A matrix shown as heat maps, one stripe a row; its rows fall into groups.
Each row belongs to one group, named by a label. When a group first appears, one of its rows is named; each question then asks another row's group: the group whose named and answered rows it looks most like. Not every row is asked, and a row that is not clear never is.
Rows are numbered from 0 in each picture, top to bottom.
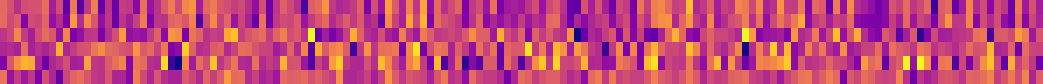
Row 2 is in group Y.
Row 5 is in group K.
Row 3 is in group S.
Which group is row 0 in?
K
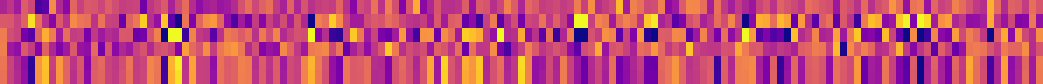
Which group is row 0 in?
S
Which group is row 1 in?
S
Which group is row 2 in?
Y
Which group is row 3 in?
K
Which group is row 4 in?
Y
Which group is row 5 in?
Y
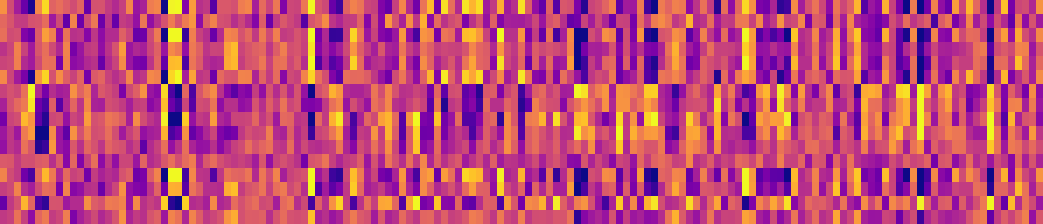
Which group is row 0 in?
Y
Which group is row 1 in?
K
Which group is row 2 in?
Y
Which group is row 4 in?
Y
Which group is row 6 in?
S
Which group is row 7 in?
S
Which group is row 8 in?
S
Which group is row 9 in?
S
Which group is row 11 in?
K
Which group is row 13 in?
Y
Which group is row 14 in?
S
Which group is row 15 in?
Y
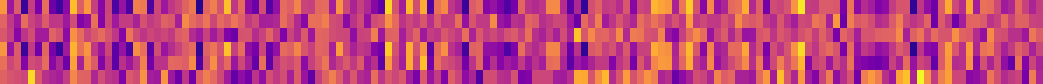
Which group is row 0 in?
K
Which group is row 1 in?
K
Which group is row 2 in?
S
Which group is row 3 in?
K
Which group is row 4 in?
K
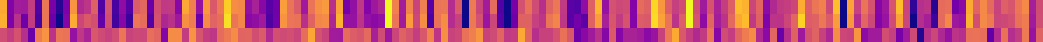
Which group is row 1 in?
K
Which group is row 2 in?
Y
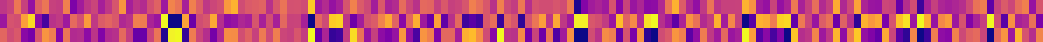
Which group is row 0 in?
Y
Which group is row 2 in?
Y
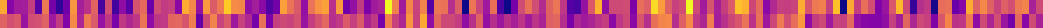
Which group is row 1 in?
K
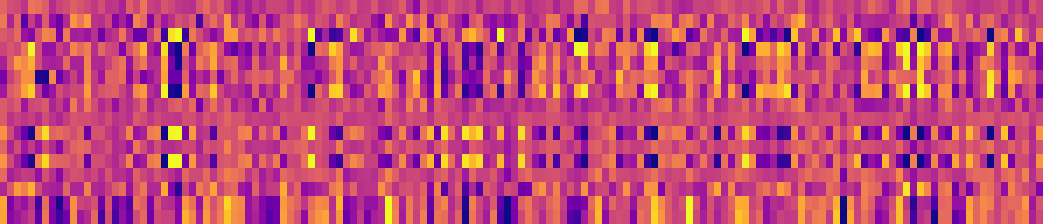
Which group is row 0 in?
S
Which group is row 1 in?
K
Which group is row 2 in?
Y
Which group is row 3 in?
S
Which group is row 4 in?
S
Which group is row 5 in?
S
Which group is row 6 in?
S
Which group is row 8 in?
K
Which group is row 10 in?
K
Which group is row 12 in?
K
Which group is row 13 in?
S
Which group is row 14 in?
K
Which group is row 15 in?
K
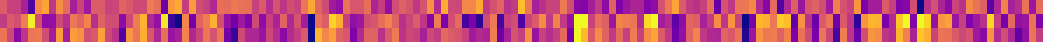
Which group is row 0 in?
Y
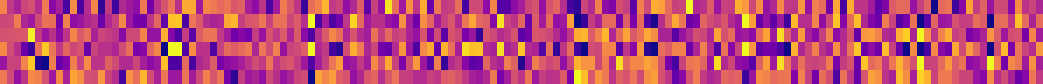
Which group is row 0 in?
K
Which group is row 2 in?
S
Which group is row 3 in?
Y
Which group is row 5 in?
S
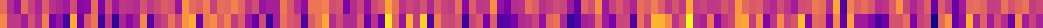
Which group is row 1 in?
K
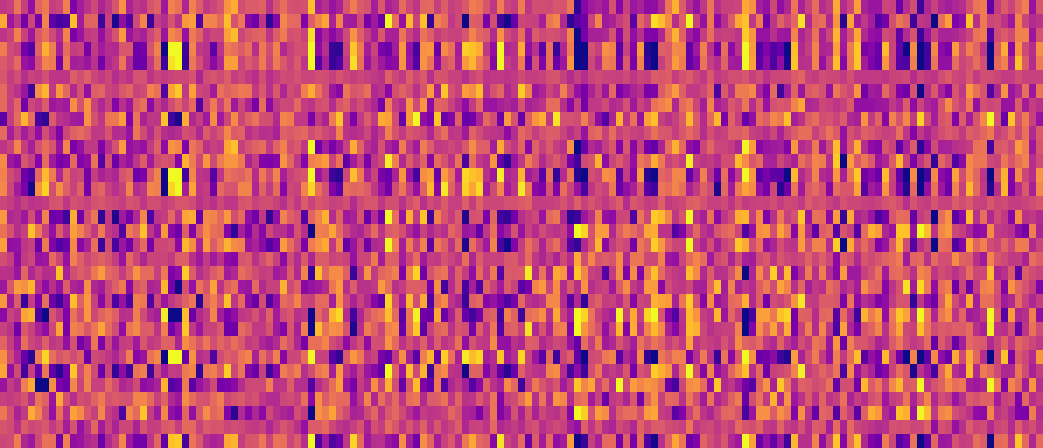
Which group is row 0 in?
Y
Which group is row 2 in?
Y
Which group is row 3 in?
Y
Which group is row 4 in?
Y
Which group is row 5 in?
K
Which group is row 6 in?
Y
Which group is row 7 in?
K
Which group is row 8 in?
S
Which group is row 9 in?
K
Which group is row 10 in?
Y
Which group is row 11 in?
K
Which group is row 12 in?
Y
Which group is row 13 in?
Y
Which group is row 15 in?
K
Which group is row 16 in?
S
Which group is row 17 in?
K
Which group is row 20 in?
S
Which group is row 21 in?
K
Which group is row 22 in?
S
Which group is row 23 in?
S
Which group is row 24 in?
K
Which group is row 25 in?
Y
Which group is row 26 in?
K
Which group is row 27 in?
S
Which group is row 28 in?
S
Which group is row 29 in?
S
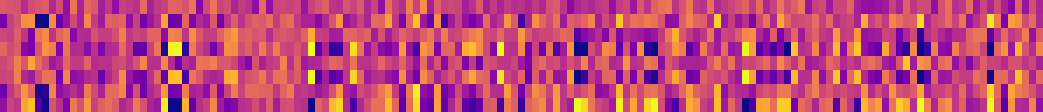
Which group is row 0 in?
K
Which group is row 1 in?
S
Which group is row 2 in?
Y
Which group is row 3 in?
Y
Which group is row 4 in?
S
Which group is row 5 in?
Y
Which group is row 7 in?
S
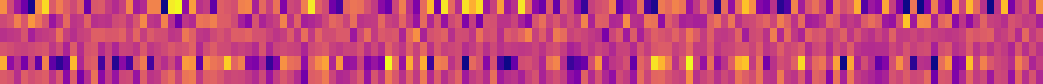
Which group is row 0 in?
Y
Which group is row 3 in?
K
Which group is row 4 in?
K
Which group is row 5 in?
K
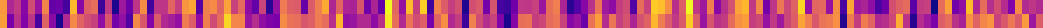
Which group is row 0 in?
K
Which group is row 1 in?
K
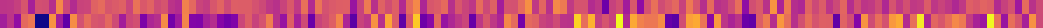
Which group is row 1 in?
S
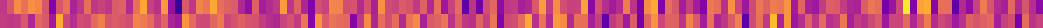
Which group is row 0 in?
S
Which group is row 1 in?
S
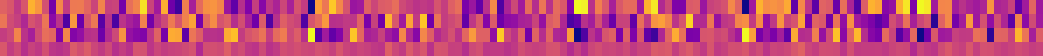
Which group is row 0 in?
S
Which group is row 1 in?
K
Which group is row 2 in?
Y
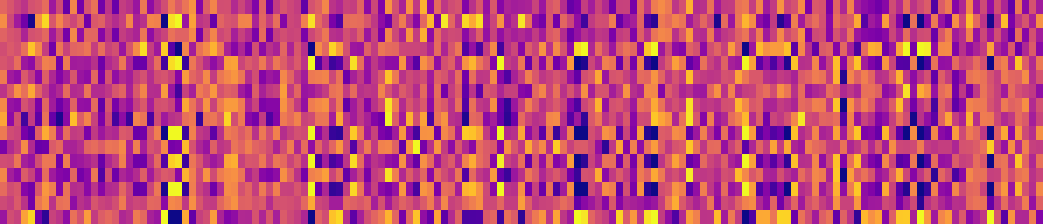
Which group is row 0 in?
K
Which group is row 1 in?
Y
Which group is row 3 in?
S
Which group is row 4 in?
Y
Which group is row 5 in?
K
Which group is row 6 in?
S
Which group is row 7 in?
K
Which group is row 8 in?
K
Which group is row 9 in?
Y
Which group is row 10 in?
S
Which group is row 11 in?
Y
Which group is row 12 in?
K
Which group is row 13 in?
Y
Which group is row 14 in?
Y
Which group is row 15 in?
S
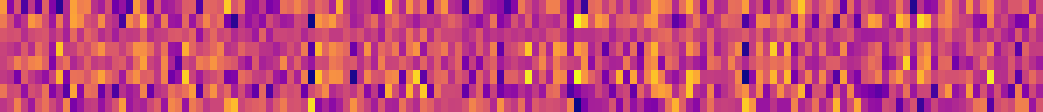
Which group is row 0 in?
K
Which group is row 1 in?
S
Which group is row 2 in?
K
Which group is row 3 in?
S
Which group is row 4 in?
S
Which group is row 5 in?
S
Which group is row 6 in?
K
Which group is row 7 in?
Y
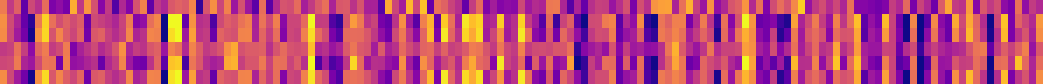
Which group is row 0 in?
K
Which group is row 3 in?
Y
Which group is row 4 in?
Y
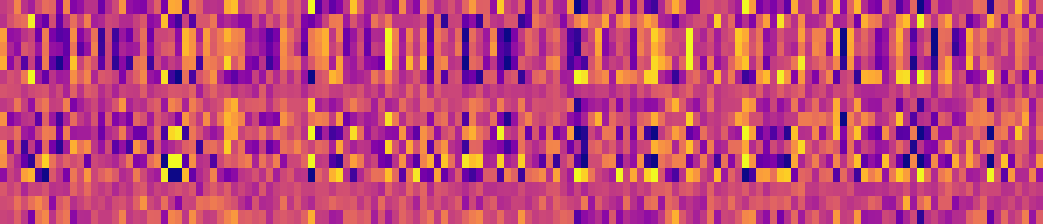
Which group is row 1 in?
S
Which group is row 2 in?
K
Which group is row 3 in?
K
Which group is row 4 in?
K
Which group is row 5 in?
S
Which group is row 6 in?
K
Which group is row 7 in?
Y
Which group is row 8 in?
K
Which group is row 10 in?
K
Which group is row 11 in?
Y
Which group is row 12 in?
S
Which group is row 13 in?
K
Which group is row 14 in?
S
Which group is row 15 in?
Y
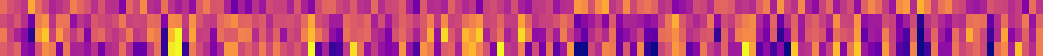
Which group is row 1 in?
Y
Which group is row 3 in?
Y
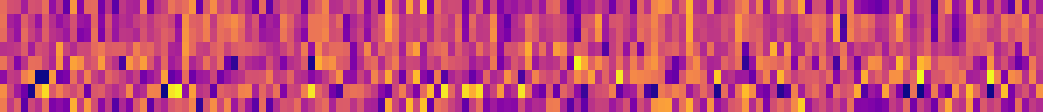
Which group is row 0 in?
K
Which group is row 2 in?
K
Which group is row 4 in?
S
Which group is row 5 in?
S
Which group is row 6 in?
Y
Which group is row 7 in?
K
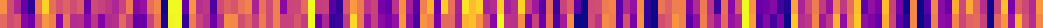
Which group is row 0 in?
Y
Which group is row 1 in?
Y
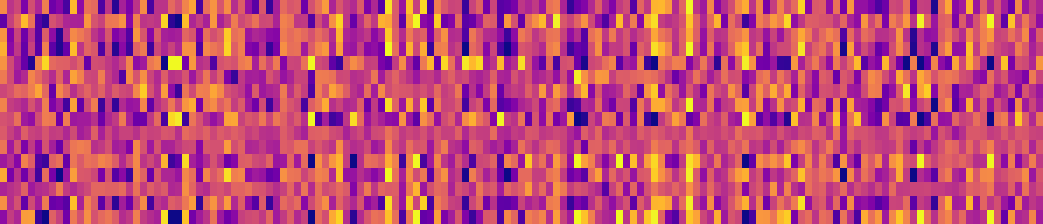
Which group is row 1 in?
S
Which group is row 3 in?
K
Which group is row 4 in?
Y
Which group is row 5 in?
S
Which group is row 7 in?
K
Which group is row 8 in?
Y
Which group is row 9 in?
K
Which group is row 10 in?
K
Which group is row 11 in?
S
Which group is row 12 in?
K
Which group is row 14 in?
K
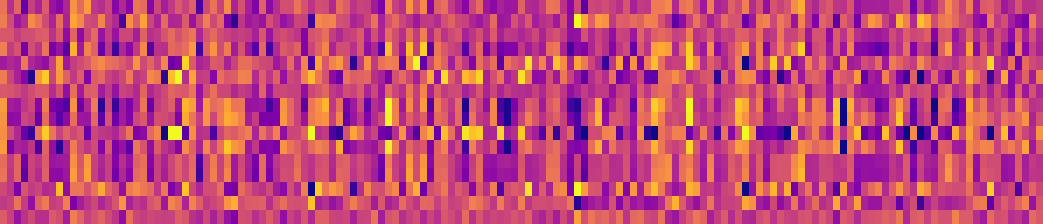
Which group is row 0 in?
K
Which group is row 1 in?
S
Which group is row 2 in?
K
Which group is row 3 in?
K
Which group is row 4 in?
S
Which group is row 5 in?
Y
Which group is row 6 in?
K
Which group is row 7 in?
K
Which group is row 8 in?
K
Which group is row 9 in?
Y
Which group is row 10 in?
K
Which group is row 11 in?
K
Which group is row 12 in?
K
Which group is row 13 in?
S
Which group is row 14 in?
Y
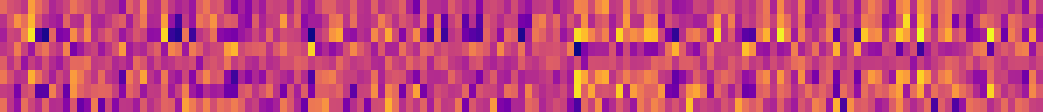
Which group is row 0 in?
S
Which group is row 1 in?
S
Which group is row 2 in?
S
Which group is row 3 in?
Y
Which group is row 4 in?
K
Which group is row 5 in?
S
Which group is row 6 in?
S
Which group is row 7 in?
K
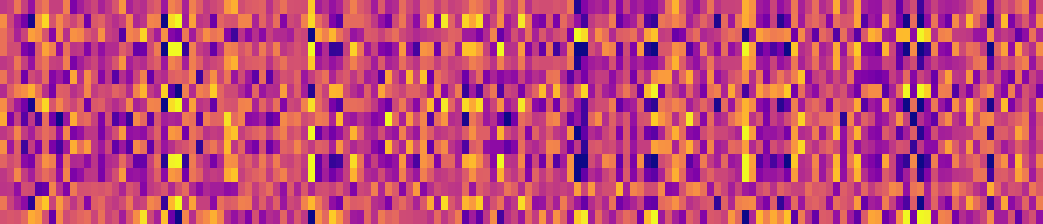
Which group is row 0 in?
Y
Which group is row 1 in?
Y
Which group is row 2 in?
S
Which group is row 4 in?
Y
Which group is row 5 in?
K
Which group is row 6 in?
S
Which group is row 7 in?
Y
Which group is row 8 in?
K
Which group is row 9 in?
Y
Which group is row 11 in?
Y
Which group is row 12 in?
Y
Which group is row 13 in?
S
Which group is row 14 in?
Y
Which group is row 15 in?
S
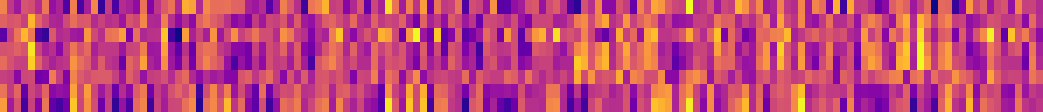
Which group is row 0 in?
K
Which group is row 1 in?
S
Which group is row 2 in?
S
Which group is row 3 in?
S
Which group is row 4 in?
S
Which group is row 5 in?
S
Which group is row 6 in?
K
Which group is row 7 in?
K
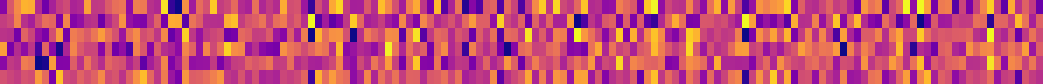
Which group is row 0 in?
S
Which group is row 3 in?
K
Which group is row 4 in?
S
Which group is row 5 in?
S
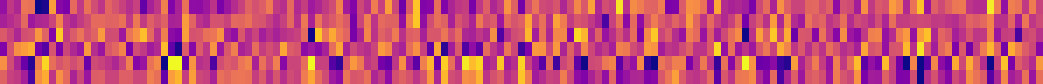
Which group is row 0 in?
S
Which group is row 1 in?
S
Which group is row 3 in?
S
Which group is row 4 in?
Y
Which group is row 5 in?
Y
